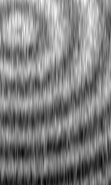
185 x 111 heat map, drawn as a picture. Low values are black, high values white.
Rings: centred on the top left. Average level on the scale: 50%. Histogram: bell-shaped. Slope: up to the top.
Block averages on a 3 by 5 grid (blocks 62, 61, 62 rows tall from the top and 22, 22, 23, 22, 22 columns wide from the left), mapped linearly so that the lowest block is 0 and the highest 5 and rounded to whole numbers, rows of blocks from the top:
4 4 5 4 4
2 2 2 3 2
0 0 0 0 0
